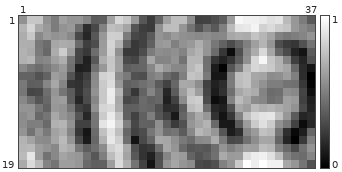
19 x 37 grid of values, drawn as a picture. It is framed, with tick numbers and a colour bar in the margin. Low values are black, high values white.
Slope: none. Rings: centred on the middle right. Stripes: upright, repeating 4 times. Average level on the scale: 50%. Grain: streaks running down.
